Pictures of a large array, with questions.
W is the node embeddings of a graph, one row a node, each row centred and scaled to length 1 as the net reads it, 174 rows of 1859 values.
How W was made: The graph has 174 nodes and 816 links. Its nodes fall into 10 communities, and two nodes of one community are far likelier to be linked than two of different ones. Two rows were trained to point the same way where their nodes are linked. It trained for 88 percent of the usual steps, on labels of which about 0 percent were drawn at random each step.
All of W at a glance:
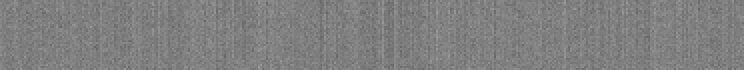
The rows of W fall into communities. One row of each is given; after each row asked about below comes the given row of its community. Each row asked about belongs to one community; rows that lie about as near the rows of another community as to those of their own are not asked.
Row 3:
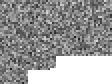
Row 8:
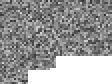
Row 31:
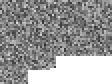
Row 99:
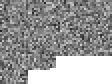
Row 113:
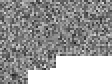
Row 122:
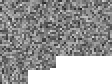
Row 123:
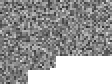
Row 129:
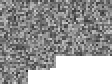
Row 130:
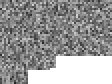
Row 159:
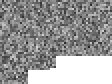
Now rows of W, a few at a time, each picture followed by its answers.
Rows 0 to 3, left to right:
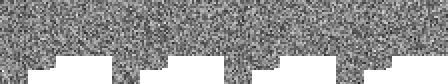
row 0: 129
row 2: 31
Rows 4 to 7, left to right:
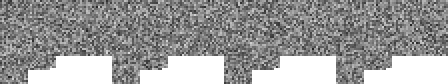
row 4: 8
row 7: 129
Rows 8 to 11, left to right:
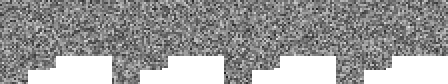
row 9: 129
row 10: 99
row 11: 159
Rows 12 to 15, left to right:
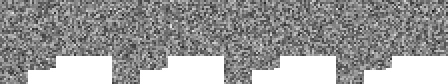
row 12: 122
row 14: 159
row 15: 99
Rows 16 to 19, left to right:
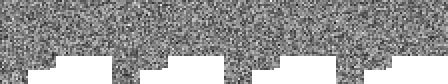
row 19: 113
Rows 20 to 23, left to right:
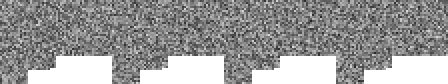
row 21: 8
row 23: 8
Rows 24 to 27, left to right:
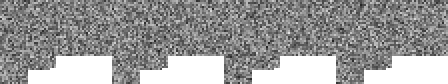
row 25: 31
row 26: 130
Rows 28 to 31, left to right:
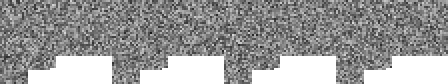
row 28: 130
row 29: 31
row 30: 123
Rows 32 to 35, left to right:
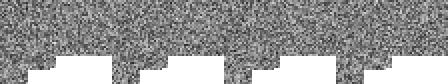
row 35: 31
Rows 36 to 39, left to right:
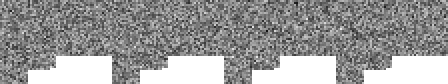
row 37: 8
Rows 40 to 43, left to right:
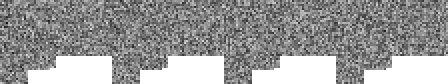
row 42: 130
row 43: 130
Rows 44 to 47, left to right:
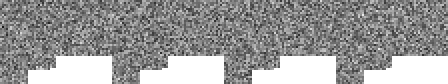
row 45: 122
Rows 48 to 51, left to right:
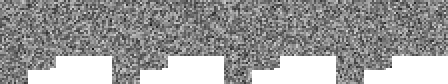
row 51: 122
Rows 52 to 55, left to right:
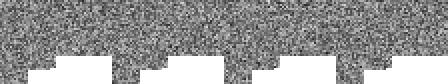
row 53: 8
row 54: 99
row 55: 123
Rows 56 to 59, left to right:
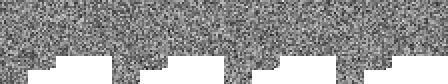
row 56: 99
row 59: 159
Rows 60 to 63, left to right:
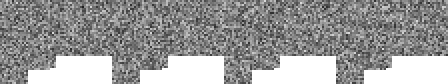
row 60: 8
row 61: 129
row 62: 31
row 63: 99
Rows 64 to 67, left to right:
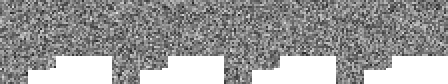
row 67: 130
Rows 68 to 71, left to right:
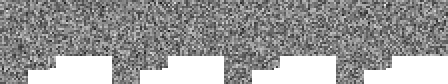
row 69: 99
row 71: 159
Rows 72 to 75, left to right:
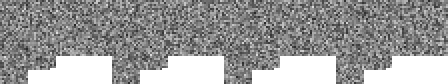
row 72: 113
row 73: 99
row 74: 130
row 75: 123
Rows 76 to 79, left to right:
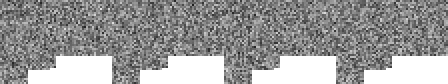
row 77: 122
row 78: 31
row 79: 122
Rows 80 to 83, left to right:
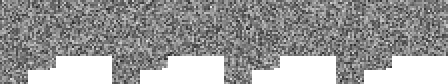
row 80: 113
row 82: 31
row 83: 129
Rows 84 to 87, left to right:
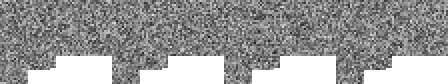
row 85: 113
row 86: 8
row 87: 99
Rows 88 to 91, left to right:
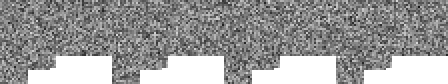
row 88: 122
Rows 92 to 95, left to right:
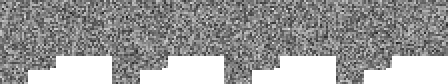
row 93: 130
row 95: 159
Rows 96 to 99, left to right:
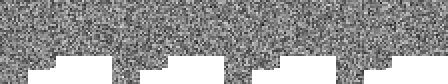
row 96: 129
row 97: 31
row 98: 113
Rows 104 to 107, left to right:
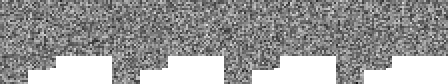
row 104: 8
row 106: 123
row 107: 123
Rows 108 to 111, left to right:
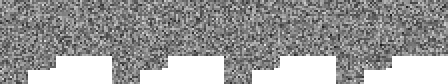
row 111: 8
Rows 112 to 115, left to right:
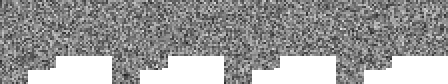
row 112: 99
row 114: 130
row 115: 8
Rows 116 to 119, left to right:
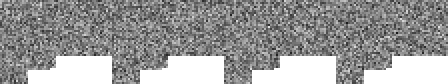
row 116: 130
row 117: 8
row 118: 159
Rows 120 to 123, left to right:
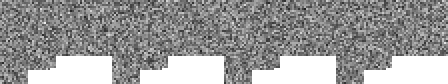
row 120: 113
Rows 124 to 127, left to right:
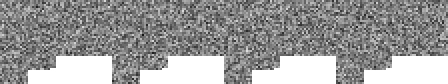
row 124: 122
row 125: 31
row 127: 8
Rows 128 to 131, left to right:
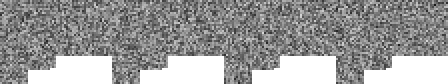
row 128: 159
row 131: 123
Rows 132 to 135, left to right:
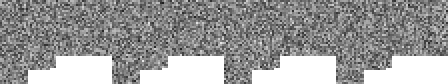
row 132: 130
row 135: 159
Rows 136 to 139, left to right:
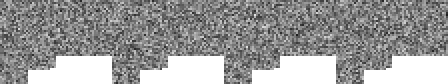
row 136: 129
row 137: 113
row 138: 8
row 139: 159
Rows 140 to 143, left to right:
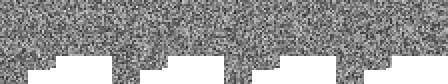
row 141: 130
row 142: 129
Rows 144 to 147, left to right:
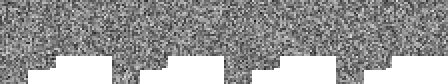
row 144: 159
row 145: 99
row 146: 99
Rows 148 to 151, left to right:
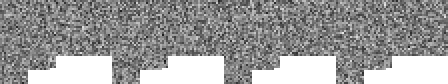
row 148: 122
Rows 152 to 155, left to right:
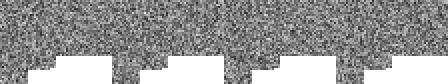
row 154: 113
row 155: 31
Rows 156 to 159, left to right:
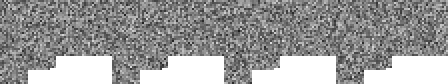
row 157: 123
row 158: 130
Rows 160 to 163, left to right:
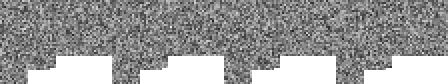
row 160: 123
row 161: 3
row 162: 113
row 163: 122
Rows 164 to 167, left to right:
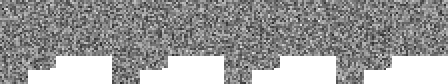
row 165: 130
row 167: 31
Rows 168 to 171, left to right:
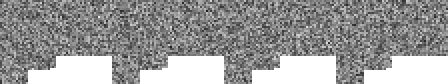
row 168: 99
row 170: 122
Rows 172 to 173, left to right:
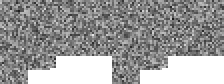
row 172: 31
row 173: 31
